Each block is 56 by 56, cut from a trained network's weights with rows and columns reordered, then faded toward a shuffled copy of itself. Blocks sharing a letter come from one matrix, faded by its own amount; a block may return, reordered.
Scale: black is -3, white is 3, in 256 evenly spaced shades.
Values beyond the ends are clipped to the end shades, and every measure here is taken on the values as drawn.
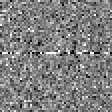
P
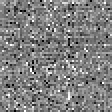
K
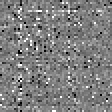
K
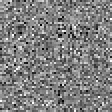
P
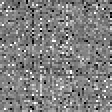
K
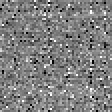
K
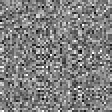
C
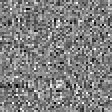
P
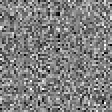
C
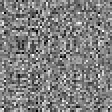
C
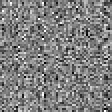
C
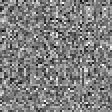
C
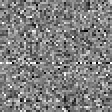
P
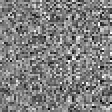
C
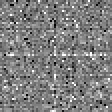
K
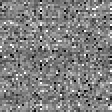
K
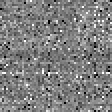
K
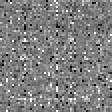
K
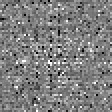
K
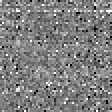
K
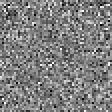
P
